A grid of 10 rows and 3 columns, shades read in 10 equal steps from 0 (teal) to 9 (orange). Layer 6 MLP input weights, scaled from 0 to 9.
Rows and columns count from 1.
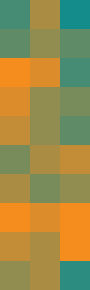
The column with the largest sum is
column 1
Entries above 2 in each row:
1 3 2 3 3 3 3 3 3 2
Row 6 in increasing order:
4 6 7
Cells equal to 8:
3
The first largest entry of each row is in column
2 2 1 1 1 3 1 1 3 2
